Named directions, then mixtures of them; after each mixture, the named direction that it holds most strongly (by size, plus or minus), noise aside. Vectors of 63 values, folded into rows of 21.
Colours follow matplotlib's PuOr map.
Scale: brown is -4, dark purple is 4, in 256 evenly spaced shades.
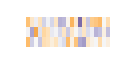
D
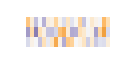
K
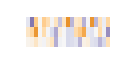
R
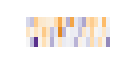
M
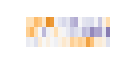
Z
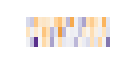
M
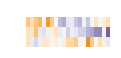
Z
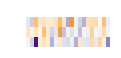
M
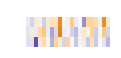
M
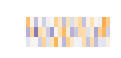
K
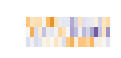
Z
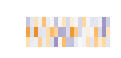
K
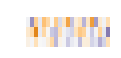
R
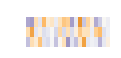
D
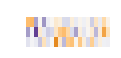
K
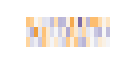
D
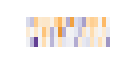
M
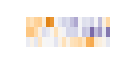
Z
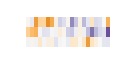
Z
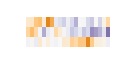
Z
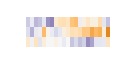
Z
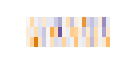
M
